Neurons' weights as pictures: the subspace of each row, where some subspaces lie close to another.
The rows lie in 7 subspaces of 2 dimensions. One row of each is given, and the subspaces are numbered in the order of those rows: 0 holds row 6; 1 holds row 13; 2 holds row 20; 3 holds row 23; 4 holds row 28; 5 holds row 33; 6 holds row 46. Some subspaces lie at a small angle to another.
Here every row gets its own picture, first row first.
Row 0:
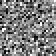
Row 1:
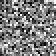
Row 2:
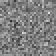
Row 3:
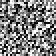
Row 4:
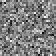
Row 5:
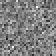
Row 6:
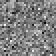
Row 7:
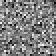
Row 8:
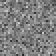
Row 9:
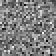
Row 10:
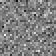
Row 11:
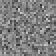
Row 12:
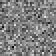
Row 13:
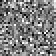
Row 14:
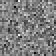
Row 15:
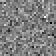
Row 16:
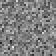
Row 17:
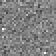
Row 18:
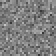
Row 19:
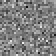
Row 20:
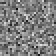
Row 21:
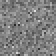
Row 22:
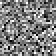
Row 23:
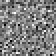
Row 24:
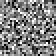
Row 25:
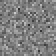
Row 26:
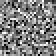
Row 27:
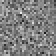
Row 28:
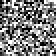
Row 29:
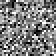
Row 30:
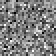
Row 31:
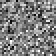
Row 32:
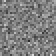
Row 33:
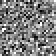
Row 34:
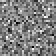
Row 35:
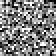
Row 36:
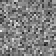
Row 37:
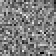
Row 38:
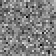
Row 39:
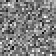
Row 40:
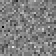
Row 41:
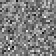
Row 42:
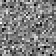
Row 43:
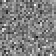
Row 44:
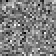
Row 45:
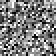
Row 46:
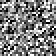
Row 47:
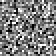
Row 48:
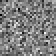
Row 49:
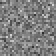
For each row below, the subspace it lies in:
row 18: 2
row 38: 1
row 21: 3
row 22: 4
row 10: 4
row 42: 5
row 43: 5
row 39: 6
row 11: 0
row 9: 2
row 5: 6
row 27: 1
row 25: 0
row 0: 5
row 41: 6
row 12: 4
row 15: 2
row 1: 4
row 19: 2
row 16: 6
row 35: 4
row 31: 6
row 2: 3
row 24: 0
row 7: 2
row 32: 5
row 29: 0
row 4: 2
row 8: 1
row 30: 0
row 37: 1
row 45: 0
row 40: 4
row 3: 3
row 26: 0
